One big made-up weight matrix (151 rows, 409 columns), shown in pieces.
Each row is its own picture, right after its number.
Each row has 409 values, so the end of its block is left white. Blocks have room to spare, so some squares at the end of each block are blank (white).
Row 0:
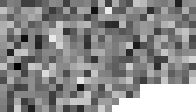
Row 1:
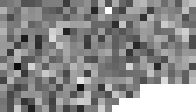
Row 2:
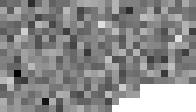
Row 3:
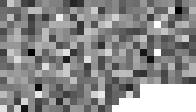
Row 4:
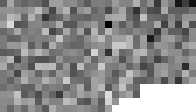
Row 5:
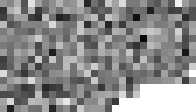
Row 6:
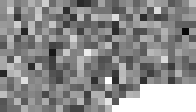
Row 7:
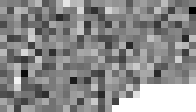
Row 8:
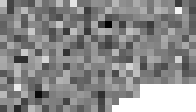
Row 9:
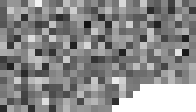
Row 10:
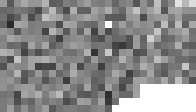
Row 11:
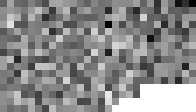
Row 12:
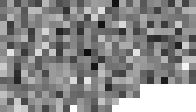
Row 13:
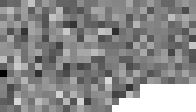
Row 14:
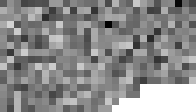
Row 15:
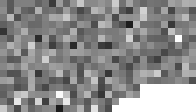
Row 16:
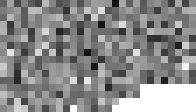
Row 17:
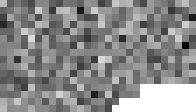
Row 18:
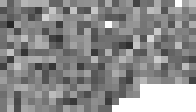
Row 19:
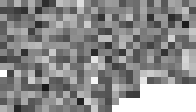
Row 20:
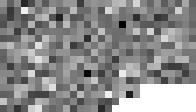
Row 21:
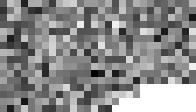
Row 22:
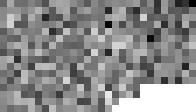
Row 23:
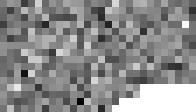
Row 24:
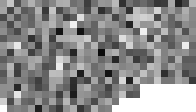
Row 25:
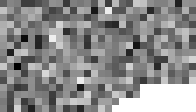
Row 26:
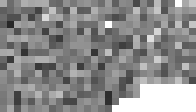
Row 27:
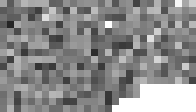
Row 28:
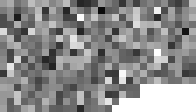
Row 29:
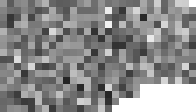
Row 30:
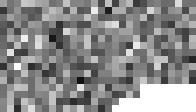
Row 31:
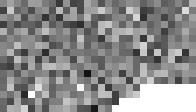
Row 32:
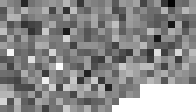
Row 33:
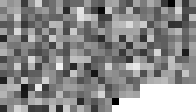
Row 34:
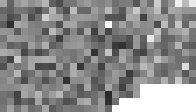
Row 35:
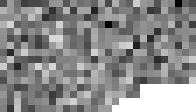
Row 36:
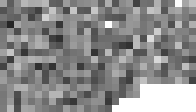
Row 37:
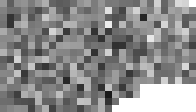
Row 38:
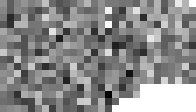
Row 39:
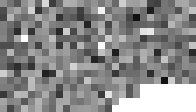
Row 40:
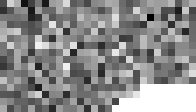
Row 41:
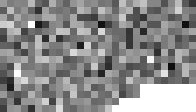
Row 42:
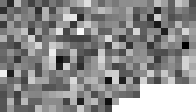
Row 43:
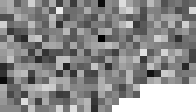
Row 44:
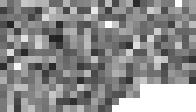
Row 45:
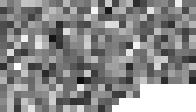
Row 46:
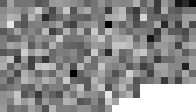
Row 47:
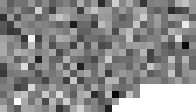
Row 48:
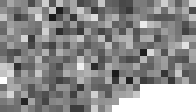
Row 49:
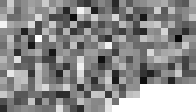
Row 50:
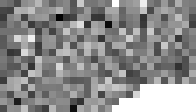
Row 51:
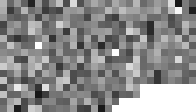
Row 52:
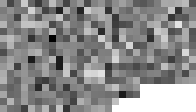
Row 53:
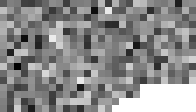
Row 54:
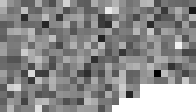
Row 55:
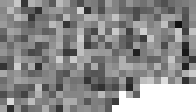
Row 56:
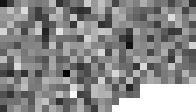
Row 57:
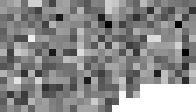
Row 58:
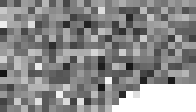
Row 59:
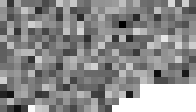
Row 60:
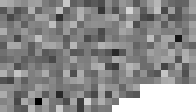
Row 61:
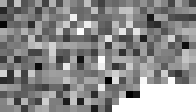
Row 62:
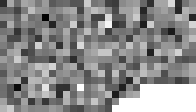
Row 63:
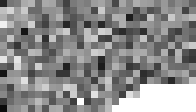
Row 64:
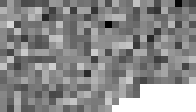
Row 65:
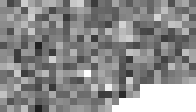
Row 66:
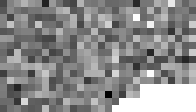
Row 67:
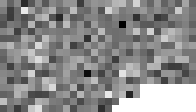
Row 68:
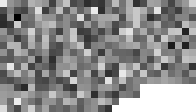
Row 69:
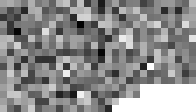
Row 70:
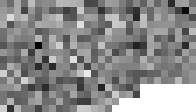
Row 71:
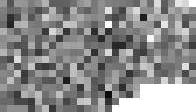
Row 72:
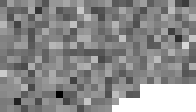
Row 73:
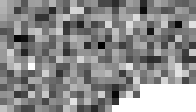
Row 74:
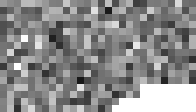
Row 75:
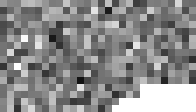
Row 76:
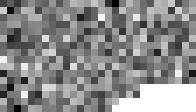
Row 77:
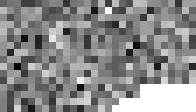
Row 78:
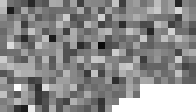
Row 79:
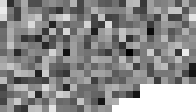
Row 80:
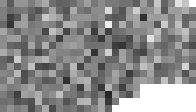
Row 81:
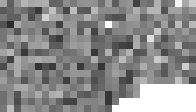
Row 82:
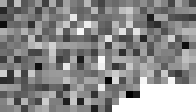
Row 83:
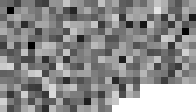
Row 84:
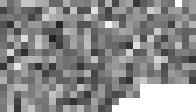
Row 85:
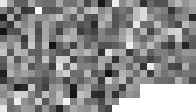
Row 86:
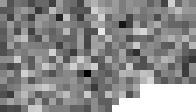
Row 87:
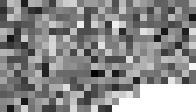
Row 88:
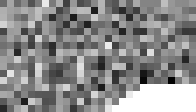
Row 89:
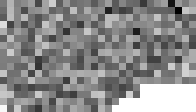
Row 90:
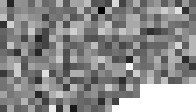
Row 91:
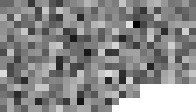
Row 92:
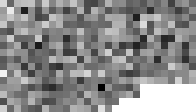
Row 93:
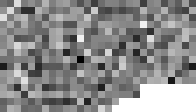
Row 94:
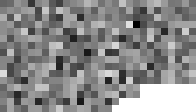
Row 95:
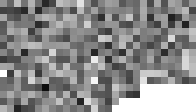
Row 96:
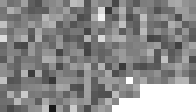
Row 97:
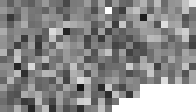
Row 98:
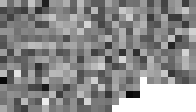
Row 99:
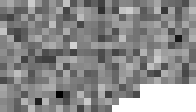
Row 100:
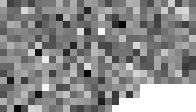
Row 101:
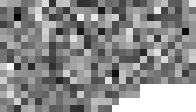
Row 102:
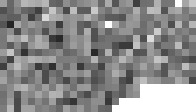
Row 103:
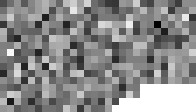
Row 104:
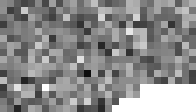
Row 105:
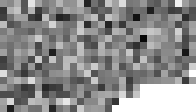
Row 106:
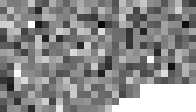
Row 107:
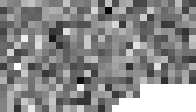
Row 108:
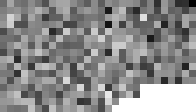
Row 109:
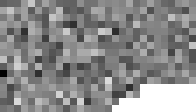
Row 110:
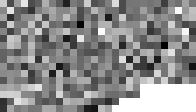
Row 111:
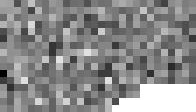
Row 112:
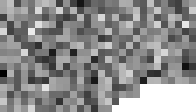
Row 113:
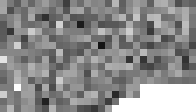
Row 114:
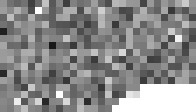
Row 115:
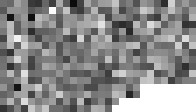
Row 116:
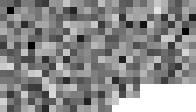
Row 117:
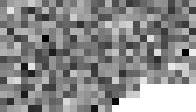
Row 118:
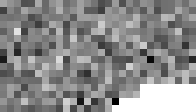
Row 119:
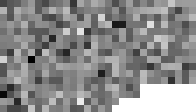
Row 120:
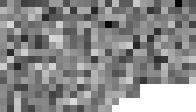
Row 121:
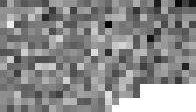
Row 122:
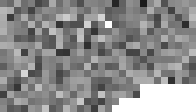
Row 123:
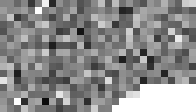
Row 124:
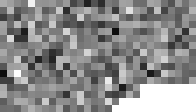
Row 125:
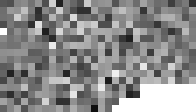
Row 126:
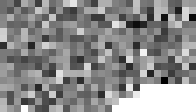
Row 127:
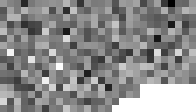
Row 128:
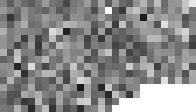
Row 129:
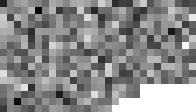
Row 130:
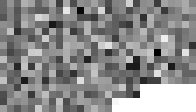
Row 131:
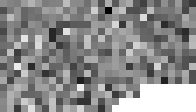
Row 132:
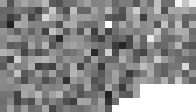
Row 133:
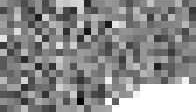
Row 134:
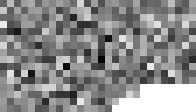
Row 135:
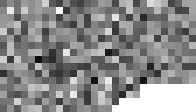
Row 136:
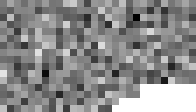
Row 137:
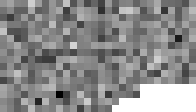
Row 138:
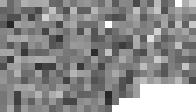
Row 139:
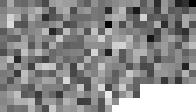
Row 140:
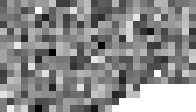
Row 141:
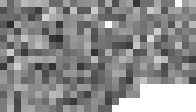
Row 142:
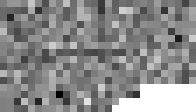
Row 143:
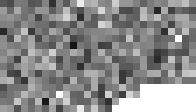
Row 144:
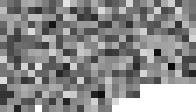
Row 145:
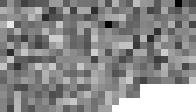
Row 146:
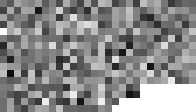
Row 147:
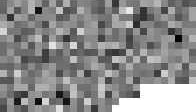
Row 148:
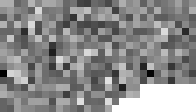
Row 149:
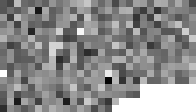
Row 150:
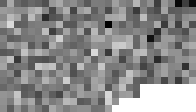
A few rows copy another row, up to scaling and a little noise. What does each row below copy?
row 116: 83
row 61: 82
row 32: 127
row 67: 20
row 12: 16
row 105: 5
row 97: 128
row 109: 13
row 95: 19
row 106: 41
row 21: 87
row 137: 99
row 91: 94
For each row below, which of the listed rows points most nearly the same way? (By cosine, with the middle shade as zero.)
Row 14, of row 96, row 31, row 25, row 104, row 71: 25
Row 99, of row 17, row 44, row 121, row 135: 135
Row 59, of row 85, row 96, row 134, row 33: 96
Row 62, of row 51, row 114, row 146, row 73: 73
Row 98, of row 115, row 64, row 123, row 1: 115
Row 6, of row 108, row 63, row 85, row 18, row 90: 63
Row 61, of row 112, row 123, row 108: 108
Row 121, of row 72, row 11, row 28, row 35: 11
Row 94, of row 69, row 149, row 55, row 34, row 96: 149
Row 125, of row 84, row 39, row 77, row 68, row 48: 84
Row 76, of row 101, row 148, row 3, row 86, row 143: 86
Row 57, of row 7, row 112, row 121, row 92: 7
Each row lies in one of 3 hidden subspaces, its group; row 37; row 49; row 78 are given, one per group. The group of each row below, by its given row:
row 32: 78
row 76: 78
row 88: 49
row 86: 78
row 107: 37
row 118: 78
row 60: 49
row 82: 49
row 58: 49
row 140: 78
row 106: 49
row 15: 49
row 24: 49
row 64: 37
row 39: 78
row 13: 49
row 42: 49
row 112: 49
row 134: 49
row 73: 78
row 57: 78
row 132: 37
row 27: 37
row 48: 49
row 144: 78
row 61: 49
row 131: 37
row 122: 78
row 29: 37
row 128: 37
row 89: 78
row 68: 49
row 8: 78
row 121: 37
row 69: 49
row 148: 49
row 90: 78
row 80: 37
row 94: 49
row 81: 37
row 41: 49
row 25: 37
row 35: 37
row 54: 78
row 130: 78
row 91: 49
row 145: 37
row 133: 78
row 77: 37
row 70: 78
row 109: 49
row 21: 78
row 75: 37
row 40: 78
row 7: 78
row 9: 78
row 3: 78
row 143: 49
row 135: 49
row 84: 37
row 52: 78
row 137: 49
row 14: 37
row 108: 37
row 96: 78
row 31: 78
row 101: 49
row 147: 49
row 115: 78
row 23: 78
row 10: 37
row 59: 78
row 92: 78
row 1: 37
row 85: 49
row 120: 37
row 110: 78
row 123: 49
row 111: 49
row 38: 37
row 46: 37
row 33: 78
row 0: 37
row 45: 37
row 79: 78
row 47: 49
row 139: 37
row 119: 78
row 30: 37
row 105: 78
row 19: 49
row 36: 37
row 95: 49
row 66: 78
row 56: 49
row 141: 37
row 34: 37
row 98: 49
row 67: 78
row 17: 49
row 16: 78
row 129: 49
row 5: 78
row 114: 49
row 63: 49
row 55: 78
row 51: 78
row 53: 37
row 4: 37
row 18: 37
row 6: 49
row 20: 78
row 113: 78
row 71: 37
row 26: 37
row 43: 49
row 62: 78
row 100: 78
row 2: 49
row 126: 78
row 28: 49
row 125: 49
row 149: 49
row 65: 78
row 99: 49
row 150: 37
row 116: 78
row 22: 37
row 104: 78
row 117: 78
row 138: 37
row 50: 78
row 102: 37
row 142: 49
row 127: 78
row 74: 37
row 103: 78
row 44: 37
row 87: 78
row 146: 49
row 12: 78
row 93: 78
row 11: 37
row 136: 78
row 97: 37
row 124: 49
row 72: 49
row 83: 78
